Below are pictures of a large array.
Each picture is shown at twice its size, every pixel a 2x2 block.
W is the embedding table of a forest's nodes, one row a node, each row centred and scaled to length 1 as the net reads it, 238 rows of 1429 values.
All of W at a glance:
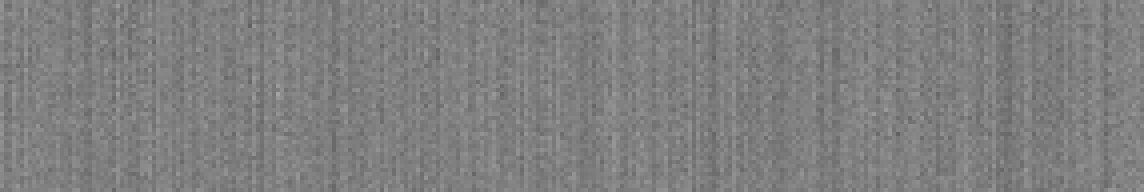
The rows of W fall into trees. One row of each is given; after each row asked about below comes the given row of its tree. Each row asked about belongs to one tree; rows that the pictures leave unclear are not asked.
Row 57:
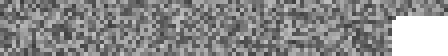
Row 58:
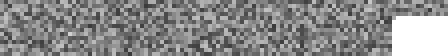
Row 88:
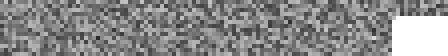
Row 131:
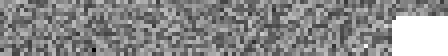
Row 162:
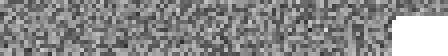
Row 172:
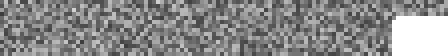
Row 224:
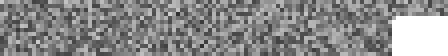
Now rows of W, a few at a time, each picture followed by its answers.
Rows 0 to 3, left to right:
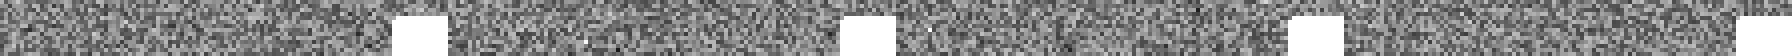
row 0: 224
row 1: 88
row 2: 57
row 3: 88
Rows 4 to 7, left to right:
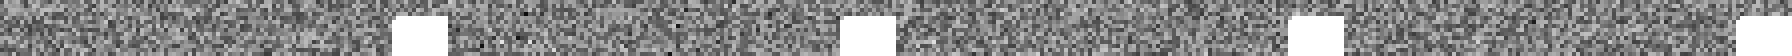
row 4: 172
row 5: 88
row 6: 172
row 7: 57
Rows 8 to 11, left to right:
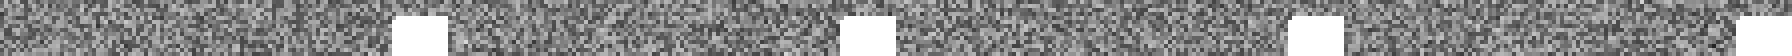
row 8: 172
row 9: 224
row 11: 224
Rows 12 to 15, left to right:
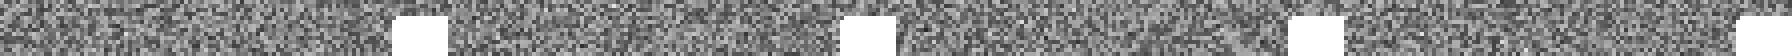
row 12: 58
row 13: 57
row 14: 224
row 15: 58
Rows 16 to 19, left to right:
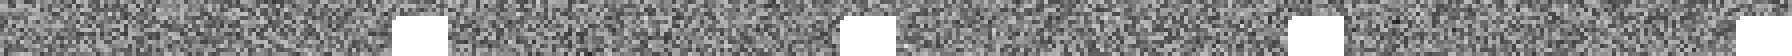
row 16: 88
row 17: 58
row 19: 88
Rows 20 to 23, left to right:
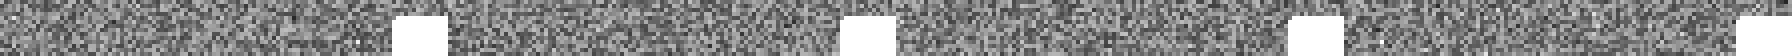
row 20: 57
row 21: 88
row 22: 58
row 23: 172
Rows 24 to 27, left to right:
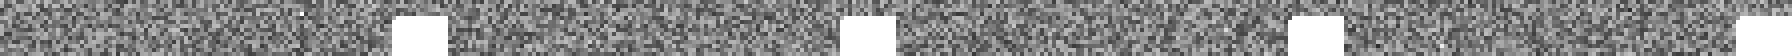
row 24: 58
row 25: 88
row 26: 131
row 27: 172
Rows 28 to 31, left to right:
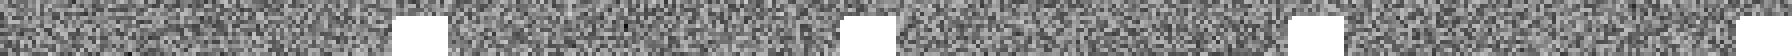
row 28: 88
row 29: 162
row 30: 58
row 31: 224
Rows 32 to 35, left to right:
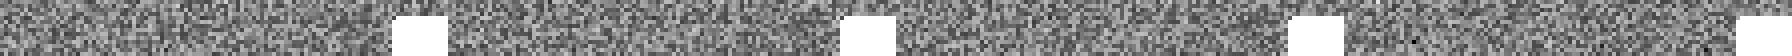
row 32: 57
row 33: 57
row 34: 57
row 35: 58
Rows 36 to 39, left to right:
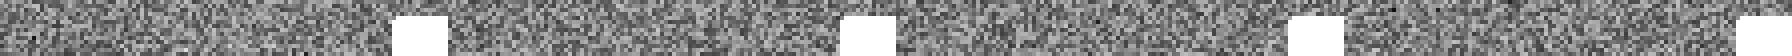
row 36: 224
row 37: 172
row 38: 172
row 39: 58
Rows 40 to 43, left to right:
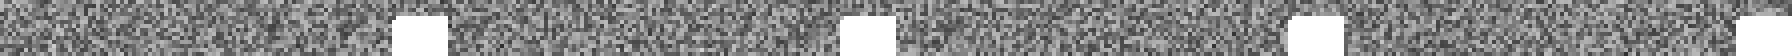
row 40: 131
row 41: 172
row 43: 224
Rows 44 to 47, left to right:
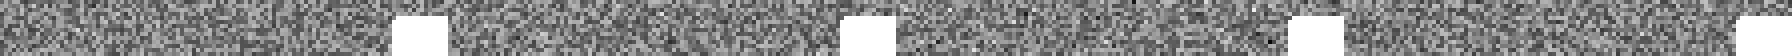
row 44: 172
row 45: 162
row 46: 57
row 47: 58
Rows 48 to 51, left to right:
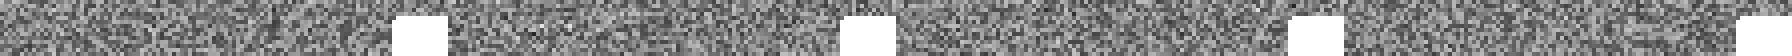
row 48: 131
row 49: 88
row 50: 88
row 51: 57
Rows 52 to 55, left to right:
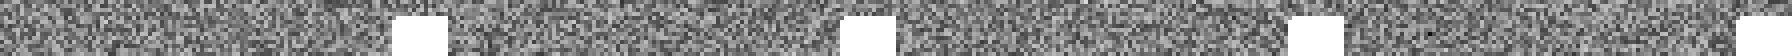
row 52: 172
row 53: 88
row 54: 224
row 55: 224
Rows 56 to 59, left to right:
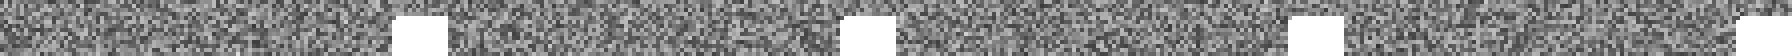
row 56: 172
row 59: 57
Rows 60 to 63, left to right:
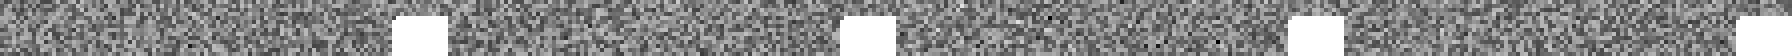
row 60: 57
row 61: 58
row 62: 58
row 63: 58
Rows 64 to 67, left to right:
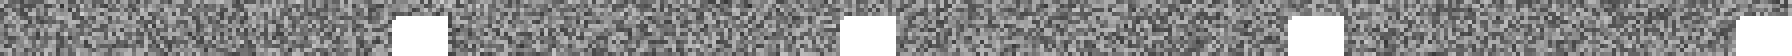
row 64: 162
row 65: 88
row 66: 58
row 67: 88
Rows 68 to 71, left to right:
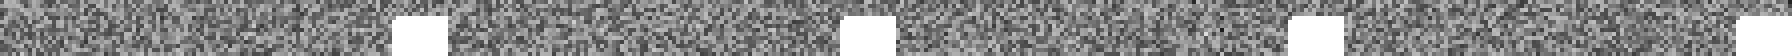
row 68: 172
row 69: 58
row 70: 172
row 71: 58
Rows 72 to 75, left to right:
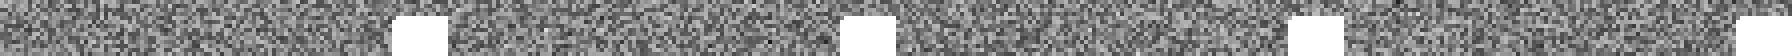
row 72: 58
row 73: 58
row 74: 224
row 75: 58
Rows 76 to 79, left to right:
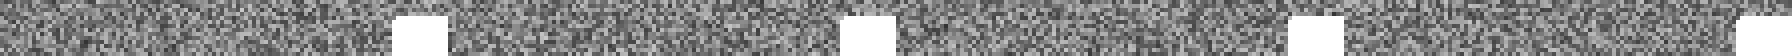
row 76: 57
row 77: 224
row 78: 172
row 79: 58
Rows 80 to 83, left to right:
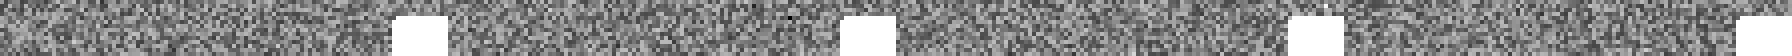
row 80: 57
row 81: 162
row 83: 162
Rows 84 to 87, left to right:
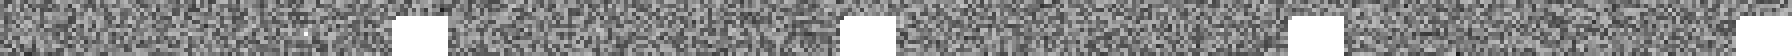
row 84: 57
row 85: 57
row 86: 58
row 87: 88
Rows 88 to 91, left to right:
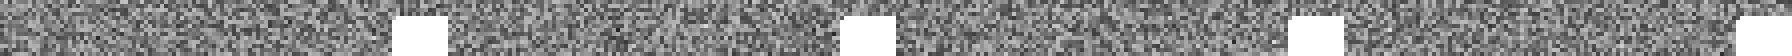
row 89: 57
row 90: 88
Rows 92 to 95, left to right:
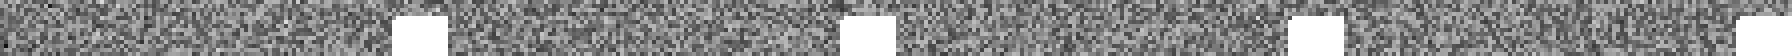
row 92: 224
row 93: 224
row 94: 57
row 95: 162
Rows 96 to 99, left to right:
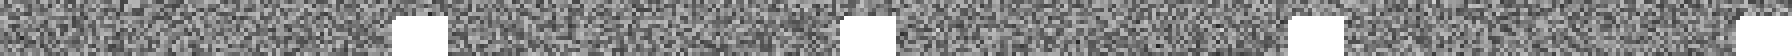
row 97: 57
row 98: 58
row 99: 58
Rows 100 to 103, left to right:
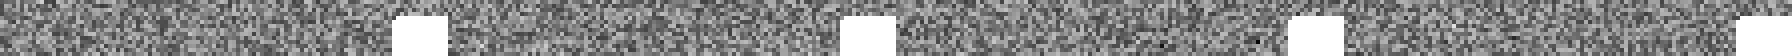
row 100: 57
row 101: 88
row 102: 172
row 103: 57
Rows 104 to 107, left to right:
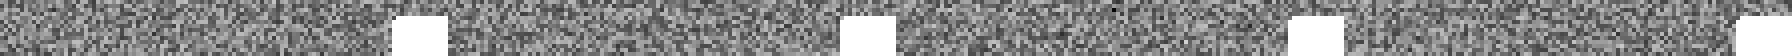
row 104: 57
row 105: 88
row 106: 131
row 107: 58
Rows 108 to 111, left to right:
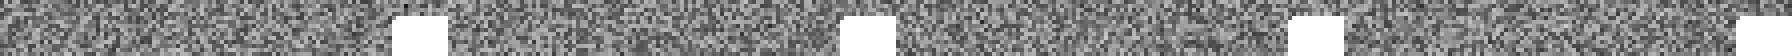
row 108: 172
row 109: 58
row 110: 57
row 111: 58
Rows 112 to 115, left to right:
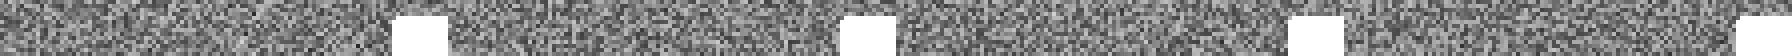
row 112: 224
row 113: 58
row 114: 224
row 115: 58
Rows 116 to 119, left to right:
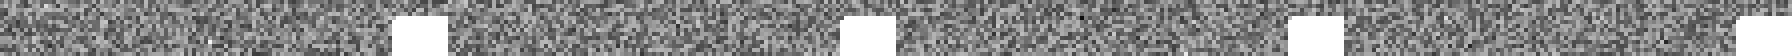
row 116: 172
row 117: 131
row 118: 172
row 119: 172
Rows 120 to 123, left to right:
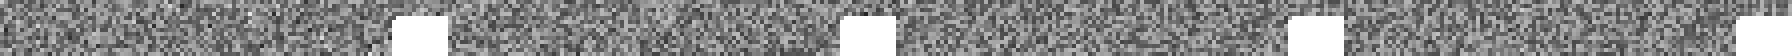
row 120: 162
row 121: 58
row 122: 172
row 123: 172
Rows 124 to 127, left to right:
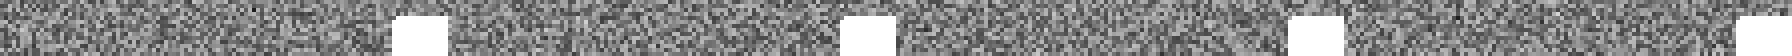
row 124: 57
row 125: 58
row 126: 224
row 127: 162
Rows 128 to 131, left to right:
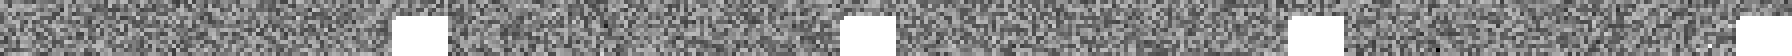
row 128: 88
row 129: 57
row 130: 172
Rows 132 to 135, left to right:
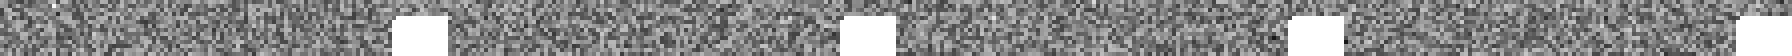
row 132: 162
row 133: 131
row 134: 57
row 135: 57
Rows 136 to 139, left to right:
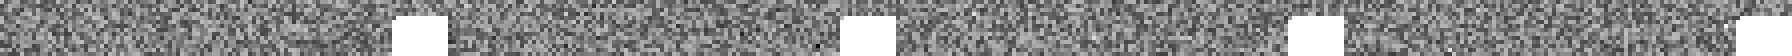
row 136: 57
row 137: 88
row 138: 172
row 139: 57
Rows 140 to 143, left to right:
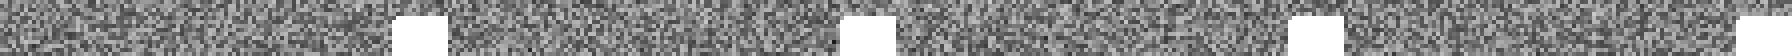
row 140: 57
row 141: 172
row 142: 131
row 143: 172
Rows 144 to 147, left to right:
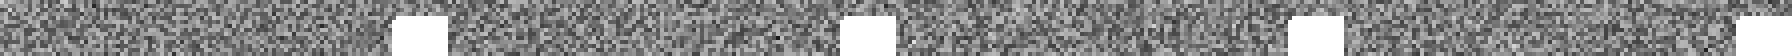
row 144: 58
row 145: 224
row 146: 162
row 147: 224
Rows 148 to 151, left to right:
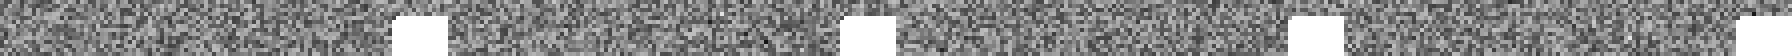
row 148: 57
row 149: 57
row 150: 58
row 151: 131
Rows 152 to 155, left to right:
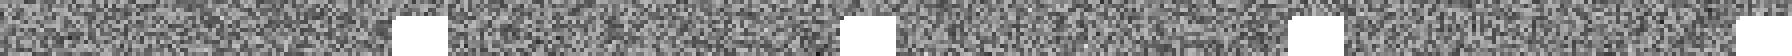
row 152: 88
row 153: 57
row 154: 57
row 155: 172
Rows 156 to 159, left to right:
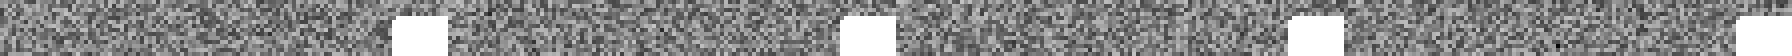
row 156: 88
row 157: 58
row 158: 131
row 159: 172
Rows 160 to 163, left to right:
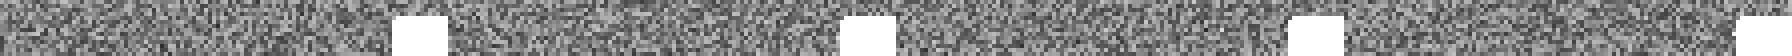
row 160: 224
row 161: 88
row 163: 88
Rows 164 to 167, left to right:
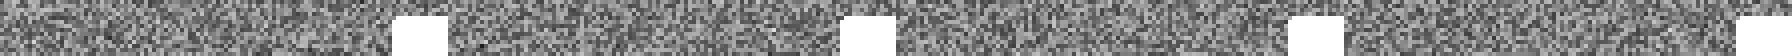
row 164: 172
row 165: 57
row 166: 172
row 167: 224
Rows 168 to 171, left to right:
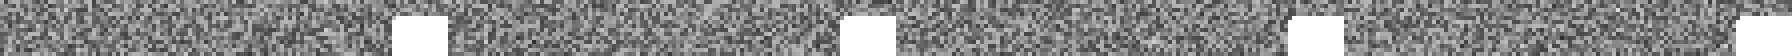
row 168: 224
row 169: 224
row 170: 58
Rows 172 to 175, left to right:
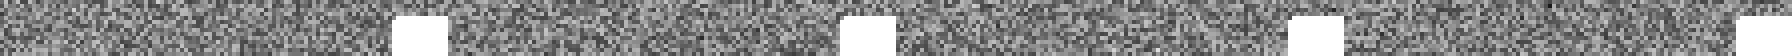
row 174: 131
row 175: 88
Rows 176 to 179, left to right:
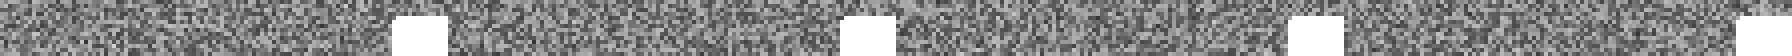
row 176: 58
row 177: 57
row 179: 224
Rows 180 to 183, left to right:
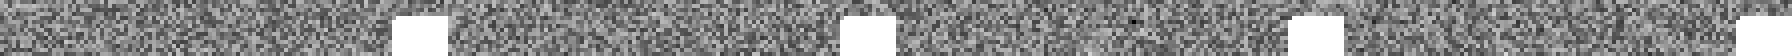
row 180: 88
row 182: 57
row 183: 131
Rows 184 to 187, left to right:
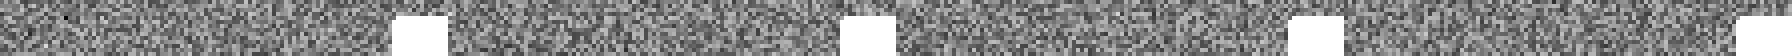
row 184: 172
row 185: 224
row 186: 131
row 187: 172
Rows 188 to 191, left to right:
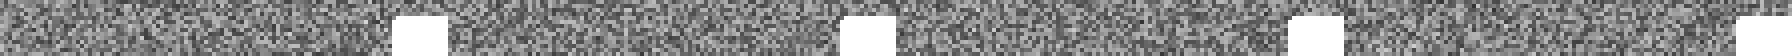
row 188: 58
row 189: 58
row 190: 57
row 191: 172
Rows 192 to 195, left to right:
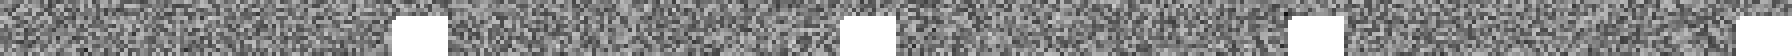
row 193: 172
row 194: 162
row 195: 224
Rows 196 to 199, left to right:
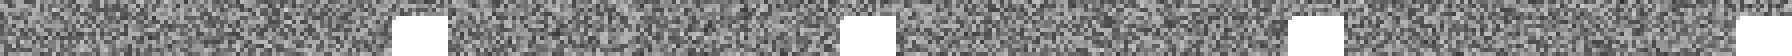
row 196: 88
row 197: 172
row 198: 88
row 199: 172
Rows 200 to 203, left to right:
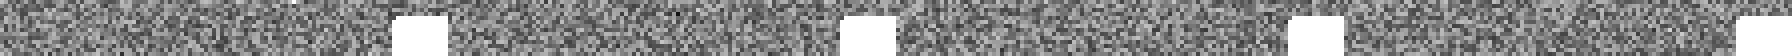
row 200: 162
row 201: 162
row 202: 58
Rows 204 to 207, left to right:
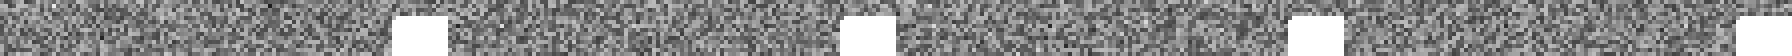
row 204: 88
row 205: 58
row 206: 131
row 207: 172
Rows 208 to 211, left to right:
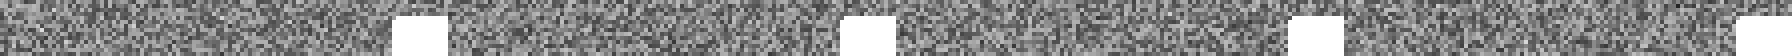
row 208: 88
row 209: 162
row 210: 57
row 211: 172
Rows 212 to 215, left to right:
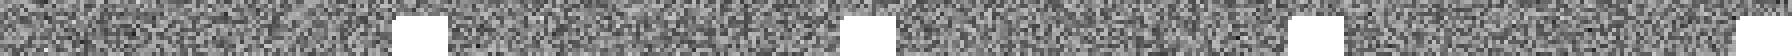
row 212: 131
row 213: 172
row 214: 172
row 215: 88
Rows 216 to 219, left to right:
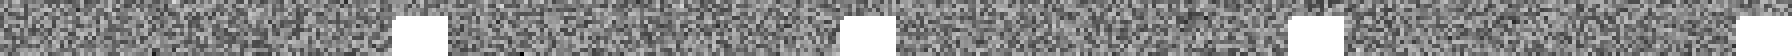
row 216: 172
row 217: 88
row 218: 172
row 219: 58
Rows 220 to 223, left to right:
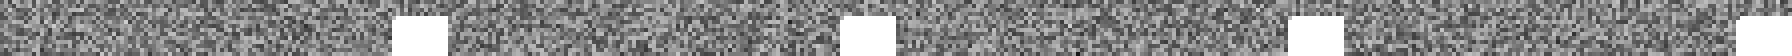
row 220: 88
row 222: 88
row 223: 57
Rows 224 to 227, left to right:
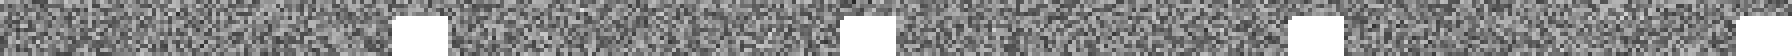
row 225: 162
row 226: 58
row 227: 224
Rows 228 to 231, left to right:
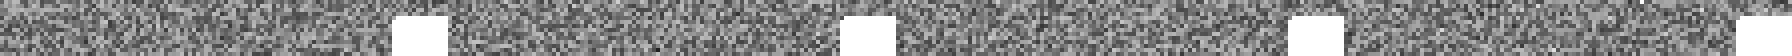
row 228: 172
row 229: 57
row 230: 224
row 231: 224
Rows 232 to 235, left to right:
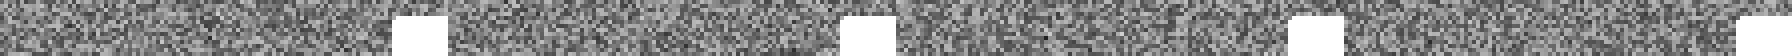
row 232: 88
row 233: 58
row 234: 131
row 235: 57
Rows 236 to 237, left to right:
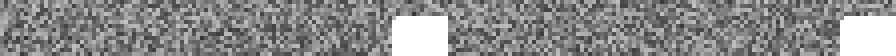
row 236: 58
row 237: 88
